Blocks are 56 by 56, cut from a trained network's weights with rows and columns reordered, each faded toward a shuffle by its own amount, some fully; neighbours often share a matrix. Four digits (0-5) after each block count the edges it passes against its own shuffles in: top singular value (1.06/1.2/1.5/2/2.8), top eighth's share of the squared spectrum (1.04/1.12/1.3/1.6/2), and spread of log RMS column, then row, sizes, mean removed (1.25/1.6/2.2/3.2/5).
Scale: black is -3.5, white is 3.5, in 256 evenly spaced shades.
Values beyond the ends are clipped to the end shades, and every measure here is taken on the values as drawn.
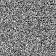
1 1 0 0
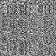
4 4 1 2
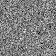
0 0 0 0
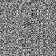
3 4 1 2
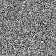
0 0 0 0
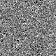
2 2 0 0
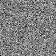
2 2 0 0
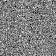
2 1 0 0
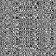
4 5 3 3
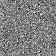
2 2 0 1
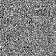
3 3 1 1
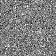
3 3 1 1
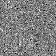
2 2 0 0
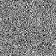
3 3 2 1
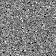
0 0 0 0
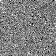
1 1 0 0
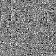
3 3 1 1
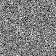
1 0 0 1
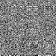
4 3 1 2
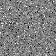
2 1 0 0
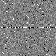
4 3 0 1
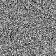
2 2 0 0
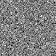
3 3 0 1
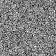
1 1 0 0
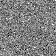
0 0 0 0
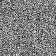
2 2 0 0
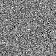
2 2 0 0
